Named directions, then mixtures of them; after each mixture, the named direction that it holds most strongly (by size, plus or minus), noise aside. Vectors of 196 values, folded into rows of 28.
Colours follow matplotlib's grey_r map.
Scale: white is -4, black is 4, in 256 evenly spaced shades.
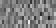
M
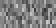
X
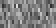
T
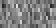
T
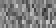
X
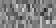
X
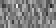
T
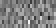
M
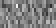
X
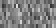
T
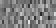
M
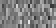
M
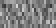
X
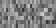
M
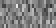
X
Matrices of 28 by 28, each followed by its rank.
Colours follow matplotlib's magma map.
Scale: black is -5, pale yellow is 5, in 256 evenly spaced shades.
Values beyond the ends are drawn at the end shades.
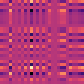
one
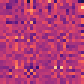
five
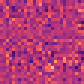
five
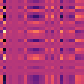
one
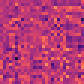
five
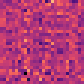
five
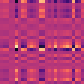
one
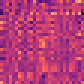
five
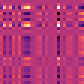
one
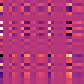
one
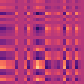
one
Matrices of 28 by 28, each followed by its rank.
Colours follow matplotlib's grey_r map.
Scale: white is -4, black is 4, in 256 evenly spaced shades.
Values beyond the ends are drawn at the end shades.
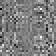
five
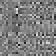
five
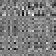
three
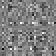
five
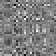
five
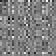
three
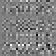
three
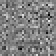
five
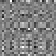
three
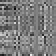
three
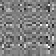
three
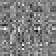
five
